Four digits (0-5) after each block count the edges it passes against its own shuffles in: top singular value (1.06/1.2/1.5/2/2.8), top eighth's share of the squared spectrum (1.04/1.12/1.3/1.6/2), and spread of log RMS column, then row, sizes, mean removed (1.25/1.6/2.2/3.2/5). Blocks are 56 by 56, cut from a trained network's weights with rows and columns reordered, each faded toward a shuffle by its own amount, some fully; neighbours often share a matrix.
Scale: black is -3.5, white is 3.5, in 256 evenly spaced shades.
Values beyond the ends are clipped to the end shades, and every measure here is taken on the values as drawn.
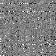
3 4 0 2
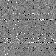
3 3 0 2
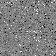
0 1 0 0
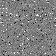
1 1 0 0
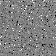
1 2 0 1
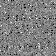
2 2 0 1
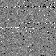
3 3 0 2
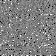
2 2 0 1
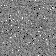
0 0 0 0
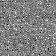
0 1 0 0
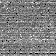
4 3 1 2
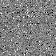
2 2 0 1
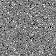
2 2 0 1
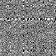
3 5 2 3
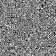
2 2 0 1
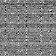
3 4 2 1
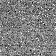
1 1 0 0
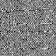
2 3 0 2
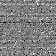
3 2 0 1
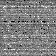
4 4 1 2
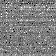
3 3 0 1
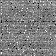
3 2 1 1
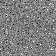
0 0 0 0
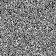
1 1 0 0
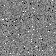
0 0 0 0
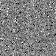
1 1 0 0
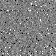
2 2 0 1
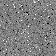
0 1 0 0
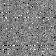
3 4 0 2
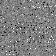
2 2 0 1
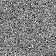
0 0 0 0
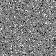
0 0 0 0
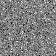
1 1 0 0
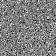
0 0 0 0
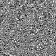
3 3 1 0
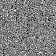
2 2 0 1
